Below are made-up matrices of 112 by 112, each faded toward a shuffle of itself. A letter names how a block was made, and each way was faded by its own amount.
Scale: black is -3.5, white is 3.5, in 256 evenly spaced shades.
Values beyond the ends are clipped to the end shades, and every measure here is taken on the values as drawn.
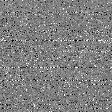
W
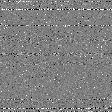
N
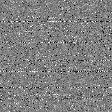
W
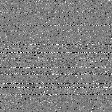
N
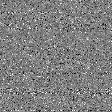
W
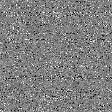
W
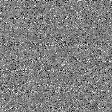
W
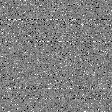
W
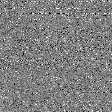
W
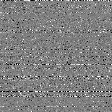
N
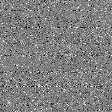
W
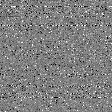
W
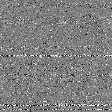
N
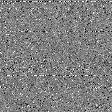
W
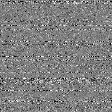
N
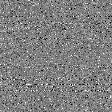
W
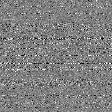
N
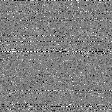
N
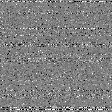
N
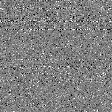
W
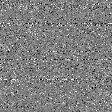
W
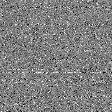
W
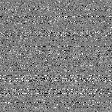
N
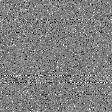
W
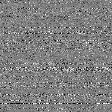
N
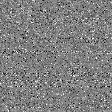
W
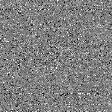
W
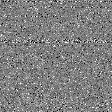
W
